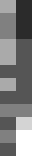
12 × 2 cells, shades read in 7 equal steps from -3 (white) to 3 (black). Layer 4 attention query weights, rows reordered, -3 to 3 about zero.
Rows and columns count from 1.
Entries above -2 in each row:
2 2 2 2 2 2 2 2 2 1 1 1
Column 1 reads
-1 0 0 -1 -1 1 -1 1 0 1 0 1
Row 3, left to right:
0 2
